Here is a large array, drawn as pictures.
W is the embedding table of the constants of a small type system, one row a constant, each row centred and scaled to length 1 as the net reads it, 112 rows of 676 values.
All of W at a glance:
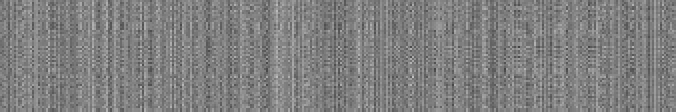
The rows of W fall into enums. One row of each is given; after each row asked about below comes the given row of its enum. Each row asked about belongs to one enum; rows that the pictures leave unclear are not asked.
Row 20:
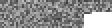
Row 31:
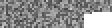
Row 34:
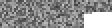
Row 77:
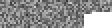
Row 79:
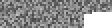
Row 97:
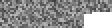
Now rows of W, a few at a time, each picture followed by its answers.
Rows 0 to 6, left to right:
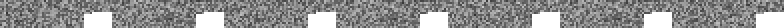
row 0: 31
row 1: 20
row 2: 79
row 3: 20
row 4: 77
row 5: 20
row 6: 34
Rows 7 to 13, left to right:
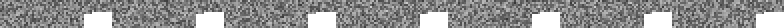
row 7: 79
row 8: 97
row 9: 34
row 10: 77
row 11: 20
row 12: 77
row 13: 31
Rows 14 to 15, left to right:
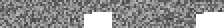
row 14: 79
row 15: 20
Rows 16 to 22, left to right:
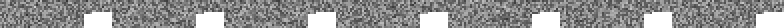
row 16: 77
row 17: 97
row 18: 97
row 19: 34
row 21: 31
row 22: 77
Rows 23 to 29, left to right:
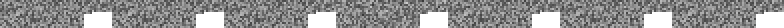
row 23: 79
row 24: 79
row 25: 79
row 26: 77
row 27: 79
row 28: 79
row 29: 79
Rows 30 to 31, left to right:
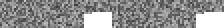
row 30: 34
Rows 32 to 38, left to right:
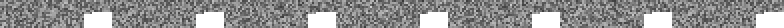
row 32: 31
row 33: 79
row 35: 77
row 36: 34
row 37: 97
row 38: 79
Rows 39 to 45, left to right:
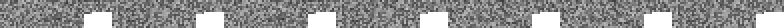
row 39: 20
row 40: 31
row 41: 20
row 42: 31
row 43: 97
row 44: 97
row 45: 31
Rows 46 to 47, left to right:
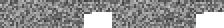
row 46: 20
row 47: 20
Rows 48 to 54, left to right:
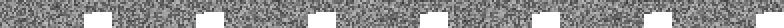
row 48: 34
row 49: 31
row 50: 97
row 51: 20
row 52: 31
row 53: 20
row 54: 97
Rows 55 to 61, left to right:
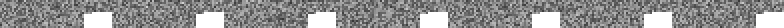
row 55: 34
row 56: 77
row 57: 20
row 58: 31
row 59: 34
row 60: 79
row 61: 77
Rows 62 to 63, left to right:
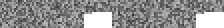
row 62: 34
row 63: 31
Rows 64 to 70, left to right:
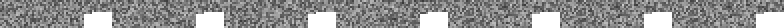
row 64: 79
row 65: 97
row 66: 31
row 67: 20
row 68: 34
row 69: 34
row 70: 34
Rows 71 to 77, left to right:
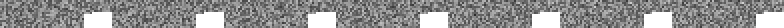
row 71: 31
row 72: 79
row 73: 34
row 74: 34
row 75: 77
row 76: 77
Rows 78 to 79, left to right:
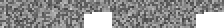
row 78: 31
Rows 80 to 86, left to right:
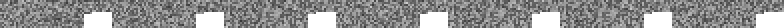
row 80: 20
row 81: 34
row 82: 31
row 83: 77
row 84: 31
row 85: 31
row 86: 79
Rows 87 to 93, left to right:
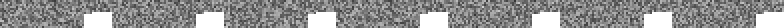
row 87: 97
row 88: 77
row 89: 31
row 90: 97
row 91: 77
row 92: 79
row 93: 77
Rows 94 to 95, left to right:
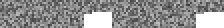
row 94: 79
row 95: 34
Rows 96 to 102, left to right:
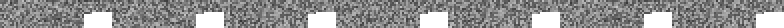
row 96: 20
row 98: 31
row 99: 79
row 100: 31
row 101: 20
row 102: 31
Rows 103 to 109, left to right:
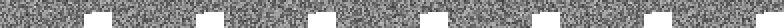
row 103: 77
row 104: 79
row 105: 31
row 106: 34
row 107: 97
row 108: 77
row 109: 79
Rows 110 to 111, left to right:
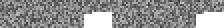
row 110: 79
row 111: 77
